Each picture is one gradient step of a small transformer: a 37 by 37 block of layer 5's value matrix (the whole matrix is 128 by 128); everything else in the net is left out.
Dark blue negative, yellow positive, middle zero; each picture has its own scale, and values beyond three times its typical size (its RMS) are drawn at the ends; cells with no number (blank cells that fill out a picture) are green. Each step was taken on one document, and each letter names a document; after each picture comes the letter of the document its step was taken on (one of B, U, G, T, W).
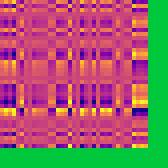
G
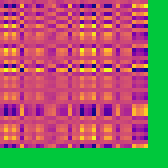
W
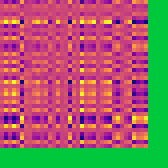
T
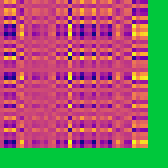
G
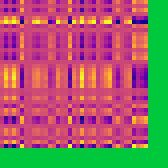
T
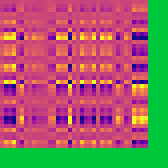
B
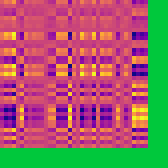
B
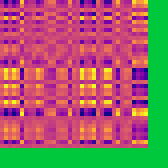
W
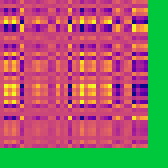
T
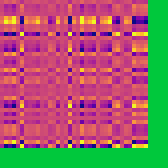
T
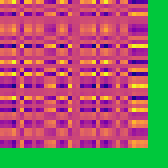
B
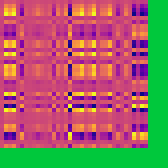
G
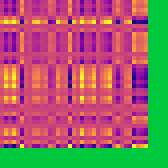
T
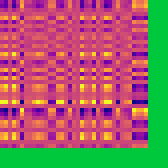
W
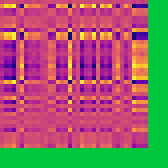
B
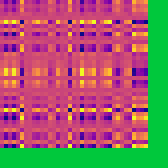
T
